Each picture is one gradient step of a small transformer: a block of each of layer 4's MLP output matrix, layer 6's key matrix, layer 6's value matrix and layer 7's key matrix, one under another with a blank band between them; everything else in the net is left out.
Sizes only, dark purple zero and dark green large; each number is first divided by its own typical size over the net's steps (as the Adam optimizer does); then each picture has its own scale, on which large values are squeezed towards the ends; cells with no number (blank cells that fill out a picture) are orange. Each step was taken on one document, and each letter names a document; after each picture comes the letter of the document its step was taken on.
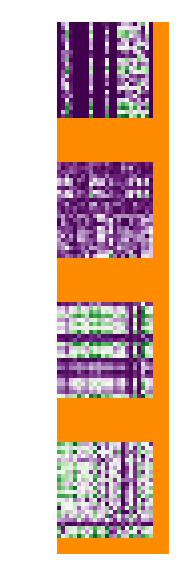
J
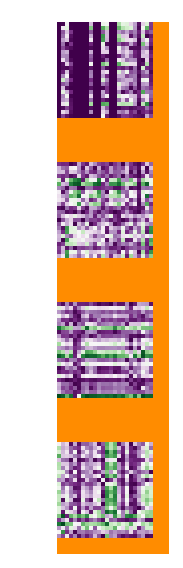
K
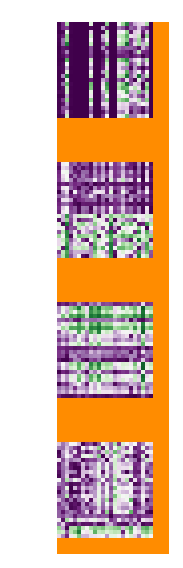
J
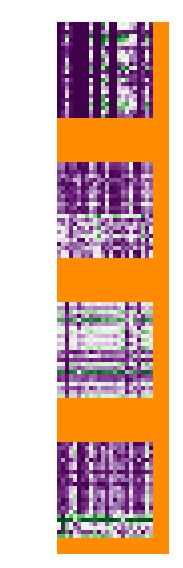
K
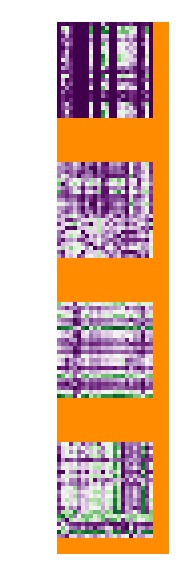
K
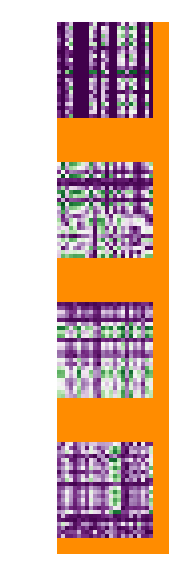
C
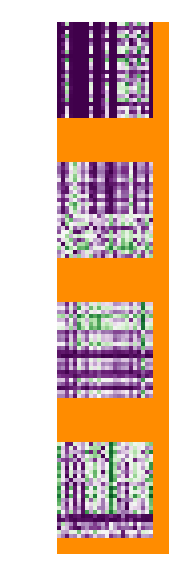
J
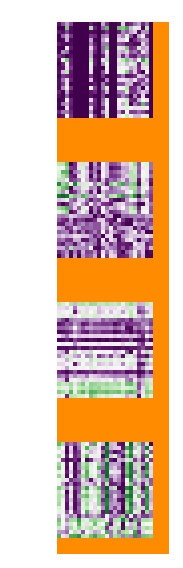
J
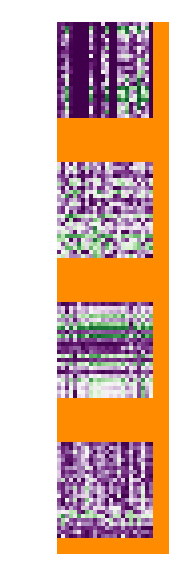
J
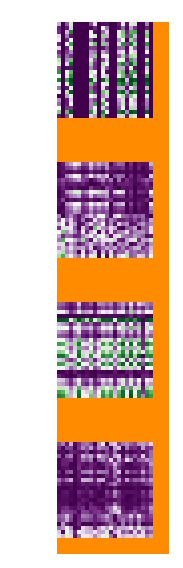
C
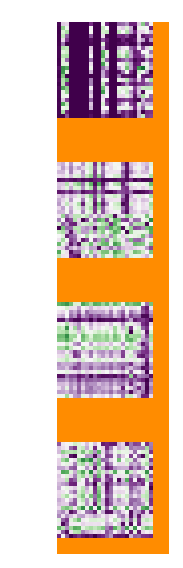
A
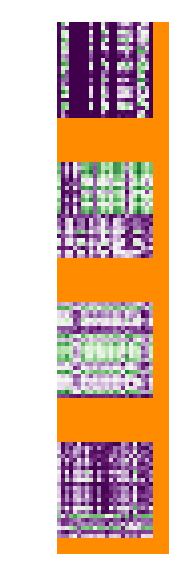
A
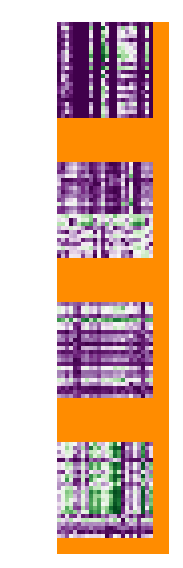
K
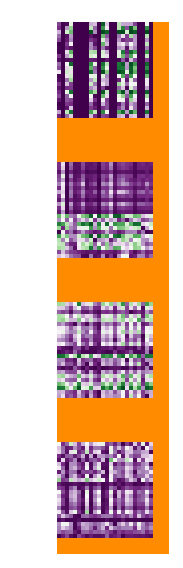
C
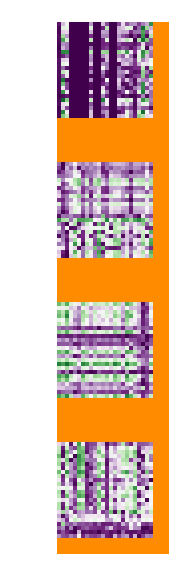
A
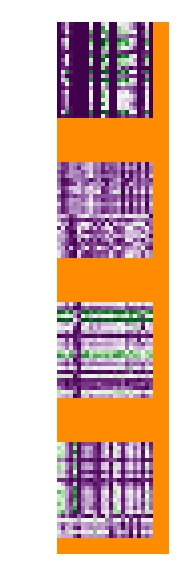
K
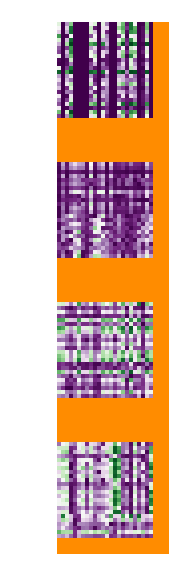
C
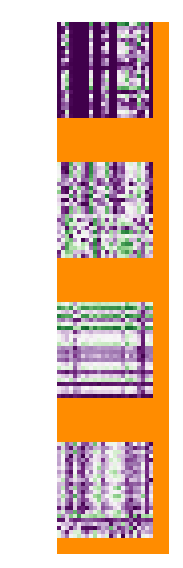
J
